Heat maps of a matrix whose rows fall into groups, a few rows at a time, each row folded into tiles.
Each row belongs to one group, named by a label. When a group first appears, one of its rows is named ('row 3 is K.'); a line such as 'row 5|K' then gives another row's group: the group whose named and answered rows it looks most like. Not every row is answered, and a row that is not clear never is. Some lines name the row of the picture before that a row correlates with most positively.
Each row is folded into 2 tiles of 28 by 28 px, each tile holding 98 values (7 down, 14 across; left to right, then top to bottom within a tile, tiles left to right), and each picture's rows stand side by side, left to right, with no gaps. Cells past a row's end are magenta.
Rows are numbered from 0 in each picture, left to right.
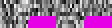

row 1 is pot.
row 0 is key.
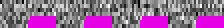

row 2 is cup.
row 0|key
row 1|pot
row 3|pot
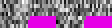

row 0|key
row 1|pot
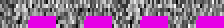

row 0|key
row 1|pot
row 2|key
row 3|pot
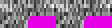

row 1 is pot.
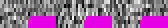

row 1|cup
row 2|key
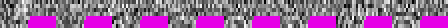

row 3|pot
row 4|pot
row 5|pot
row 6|cup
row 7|pot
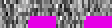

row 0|key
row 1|key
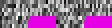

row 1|pot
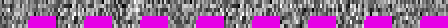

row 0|cup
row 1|cup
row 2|key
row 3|key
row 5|pot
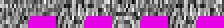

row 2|pot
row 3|cup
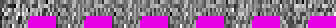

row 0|cup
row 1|cup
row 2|cup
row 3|cup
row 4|cup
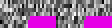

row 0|pot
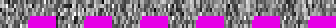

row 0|pot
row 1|cup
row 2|cup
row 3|key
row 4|key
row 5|key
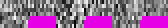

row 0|pot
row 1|key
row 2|key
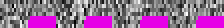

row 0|pot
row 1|key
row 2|key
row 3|cup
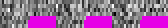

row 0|cup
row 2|key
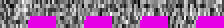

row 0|key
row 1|cup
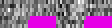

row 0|cup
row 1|key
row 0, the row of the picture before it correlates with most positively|3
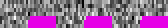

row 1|cup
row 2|key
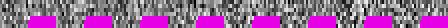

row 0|key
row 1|key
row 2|key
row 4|key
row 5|pot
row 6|key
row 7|pot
